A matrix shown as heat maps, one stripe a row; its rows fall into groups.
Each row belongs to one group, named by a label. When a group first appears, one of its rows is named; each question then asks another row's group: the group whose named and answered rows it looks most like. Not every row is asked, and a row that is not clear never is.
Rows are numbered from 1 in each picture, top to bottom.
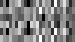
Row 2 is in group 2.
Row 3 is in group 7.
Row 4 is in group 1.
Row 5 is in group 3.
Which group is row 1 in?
3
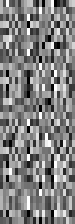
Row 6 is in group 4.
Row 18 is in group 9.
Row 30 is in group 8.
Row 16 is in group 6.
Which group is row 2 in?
2
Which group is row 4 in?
1
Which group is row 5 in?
9
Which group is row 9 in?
6
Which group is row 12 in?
1
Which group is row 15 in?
4
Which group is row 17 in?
2
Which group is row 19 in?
1
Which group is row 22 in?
1
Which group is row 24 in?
3
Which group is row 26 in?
3
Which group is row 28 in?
2
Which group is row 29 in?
8
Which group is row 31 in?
3
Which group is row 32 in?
6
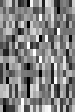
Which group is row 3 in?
2
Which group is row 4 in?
1
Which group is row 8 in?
7
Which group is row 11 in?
6
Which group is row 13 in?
1
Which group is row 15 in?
9
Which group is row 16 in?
7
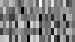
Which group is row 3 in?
6
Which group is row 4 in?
1
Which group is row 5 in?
6
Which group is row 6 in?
1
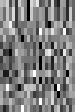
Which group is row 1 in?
1
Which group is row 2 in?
1
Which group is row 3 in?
1
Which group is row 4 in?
4
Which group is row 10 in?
6
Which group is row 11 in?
7
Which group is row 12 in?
6
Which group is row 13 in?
8
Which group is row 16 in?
9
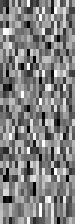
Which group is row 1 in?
9
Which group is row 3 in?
2
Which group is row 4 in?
3
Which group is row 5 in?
4
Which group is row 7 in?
4
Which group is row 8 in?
1
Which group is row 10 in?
9
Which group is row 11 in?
3
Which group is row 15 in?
2
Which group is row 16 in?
3
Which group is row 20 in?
4
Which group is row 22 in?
9
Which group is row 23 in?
6
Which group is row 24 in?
1
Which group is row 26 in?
7
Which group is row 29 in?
7
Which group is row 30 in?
2
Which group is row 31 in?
2
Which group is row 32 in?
8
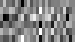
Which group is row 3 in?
7
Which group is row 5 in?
2
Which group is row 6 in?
9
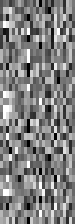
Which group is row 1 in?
6
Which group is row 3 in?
3
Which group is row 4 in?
4
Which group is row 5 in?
9
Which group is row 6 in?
3
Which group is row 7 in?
6
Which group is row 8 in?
8
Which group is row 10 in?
3
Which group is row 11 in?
1
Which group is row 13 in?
8
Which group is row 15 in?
2
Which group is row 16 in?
4
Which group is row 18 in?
1
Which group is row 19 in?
3
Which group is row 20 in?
8
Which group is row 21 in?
3
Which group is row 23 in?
4
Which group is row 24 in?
8
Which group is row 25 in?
6
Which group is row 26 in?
8
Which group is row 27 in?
2
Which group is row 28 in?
4
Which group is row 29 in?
6
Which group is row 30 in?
3
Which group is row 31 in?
2
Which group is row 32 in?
1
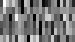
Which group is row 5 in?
6
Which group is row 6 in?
1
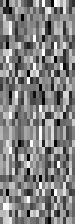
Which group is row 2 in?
7
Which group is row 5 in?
4
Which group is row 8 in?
4
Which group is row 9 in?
8
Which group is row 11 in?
1
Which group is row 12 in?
9
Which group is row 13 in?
6
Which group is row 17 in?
4
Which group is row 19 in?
2
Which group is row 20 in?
2
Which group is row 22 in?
4
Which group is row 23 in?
1
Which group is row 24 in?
8
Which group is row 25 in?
1
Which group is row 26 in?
6
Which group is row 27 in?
2
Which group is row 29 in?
8
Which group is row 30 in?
4
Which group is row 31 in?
1
